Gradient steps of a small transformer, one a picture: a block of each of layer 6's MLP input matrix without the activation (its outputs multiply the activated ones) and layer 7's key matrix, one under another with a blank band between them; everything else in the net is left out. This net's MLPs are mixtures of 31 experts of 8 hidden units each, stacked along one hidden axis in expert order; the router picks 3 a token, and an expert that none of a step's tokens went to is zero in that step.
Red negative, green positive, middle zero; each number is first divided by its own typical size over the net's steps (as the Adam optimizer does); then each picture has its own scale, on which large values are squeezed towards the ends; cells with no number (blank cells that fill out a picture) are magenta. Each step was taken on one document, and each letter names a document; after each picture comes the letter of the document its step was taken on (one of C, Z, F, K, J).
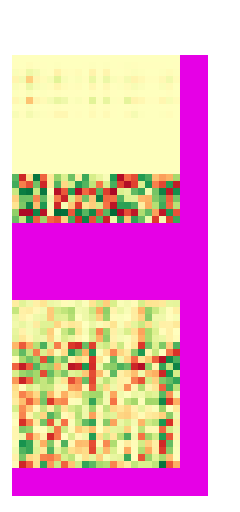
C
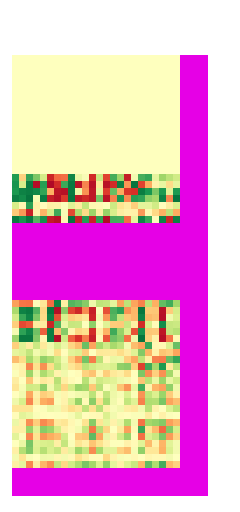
C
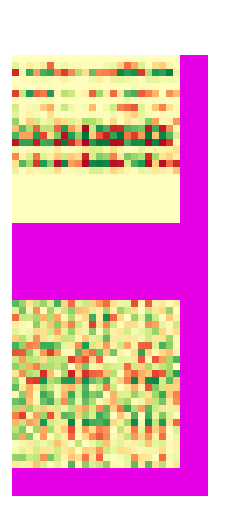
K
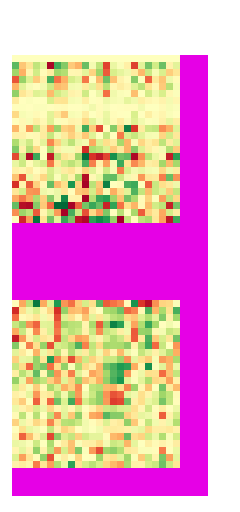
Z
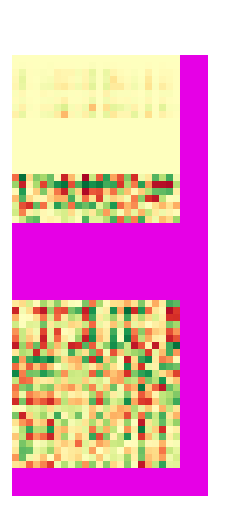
C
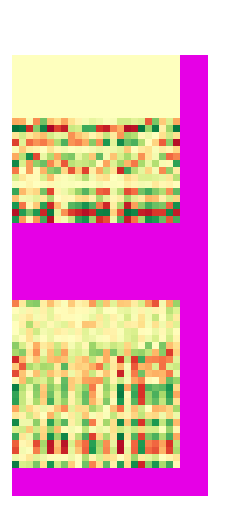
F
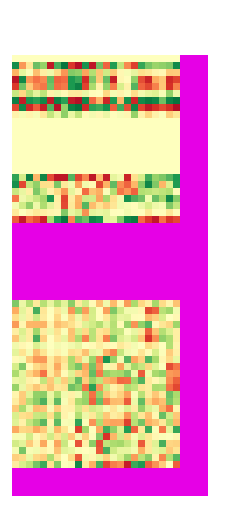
C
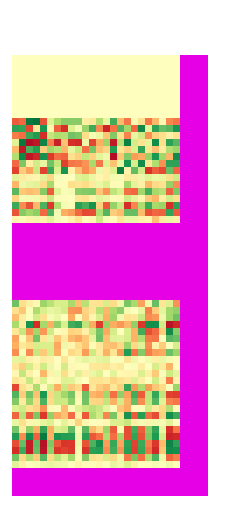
F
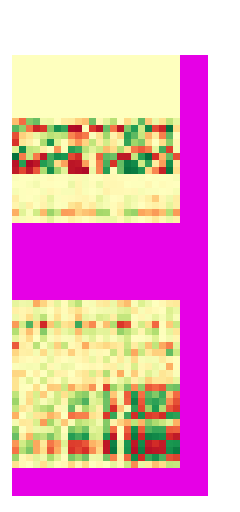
F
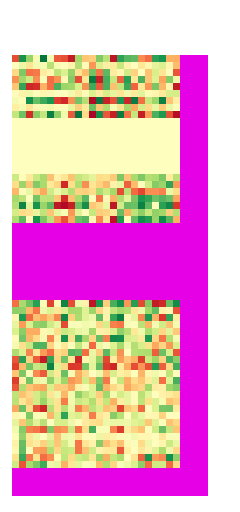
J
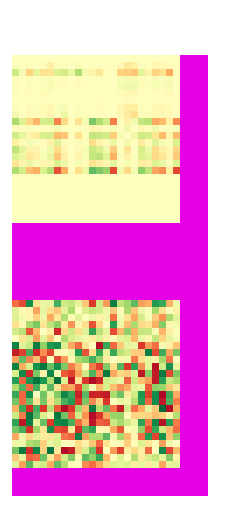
K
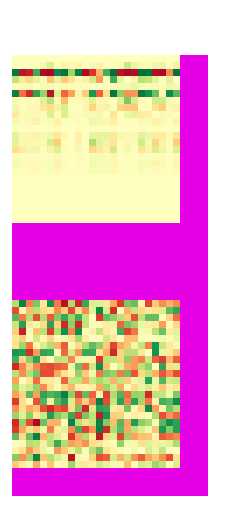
K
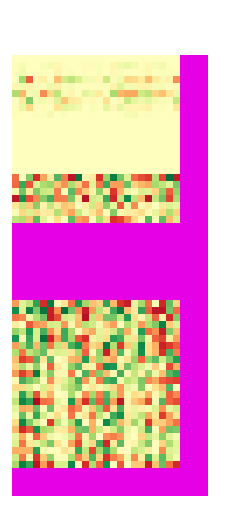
C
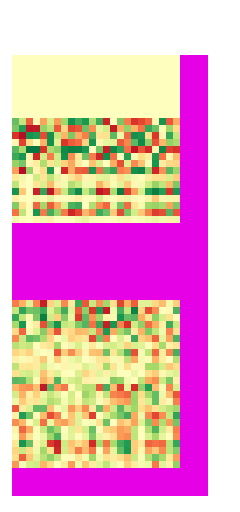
F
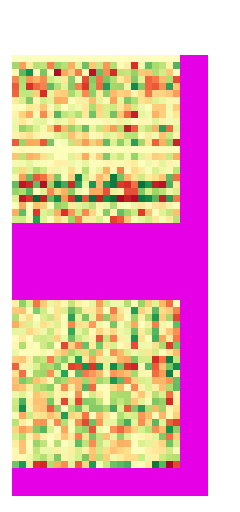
C
